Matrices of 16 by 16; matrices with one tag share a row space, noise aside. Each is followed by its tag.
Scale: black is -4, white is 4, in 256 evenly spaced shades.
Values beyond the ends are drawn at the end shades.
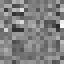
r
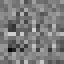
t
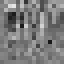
t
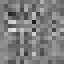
t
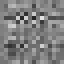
t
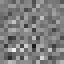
t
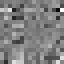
r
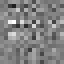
t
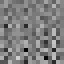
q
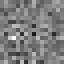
t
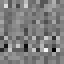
q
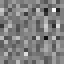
q
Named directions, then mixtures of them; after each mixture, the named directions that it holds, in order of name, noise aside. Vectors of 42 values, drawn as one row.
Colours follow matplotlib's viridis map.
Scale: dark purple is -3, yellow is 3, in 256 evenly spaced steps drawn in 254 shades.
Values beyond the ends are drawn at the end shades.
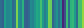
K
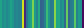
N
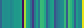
N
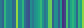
K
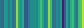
K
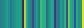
N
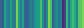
K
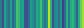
K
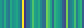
K, N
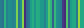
K, N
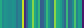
N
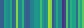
K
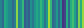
K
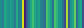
K, N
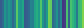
K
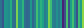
K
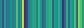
K, N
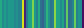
N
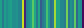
N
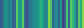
K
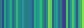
K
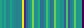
N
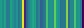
N
